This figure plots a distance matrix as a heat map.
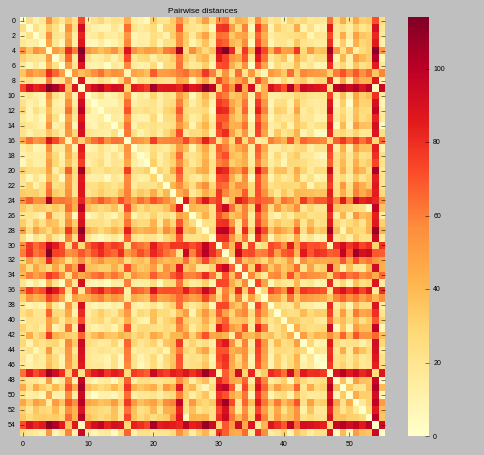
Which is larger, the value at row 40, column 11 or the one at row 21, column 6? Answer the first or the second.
the first
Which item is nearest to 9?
54
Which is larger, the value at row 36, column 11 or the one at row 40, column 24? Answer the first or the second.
the first
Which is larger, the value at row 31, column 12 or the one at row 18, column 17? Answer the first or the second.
the first
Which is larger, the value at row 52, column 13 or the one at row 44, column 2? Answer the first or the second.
the first
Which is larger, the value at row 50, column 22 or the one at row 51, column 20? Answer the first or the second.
the second
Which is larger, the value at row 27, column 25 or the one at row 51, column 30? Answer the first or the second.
the second
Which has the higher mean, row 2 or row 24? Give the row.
24
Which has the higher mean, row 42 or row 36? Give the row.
36
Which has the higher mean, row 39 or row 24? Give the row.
24
